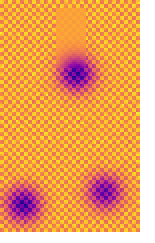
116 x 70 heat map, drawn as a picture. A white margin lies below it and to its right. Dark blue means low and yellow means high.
Calmest part: top middle. Odd patch: calmer, in the top middle. Lone odd cells: none. Dips: three.
